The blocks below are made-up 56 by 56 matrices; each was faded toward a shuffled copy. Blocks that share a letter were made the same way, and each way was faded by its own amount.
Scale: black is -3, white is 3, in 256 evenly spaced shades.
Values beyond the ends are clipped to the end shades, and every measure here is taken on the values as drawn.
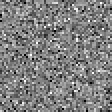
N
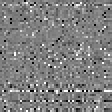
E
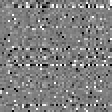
E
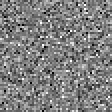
N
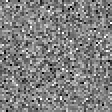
N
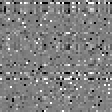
E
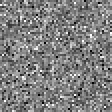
N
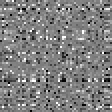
E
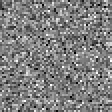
N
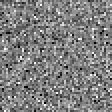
N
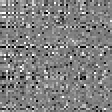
E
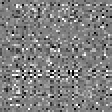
E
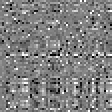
E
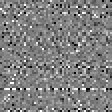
E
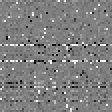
E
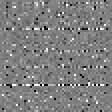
E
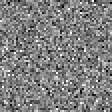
N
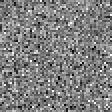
N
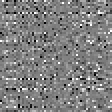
E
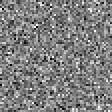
N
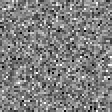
N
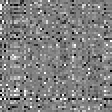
E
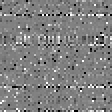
E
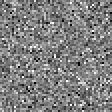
N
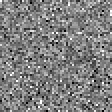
N
